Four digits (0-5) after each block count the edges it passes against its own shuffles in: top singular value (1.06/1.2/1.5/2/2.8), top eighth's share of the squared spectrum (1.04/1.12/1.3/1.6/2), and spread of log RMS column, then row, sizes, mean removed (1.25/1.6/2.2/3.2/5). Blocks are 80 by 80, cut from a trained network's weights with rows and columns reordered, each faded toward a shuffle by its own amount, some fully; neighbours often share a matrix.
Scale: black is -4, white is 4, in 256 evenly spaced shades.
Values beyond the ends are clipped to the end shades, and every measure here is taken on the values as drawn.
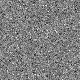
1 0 0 0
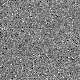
1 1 0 0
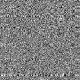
4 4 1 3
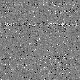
3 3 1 2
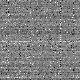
3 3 2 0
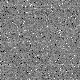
1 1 0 0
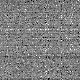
3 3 2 1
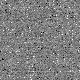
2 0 0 0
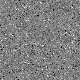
1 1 1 0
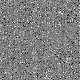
2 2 0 1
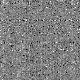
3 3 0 2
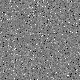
0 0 0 0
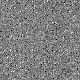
2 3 1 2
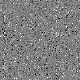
2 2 1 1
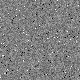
0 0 0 0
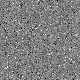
0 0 0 0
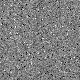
0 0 0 0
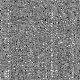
3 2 1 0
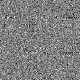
3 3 0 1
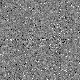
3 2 1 1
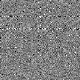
3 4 2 2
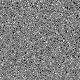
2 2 0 0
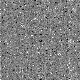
2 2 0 1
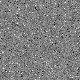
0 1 0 0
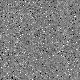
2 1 0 0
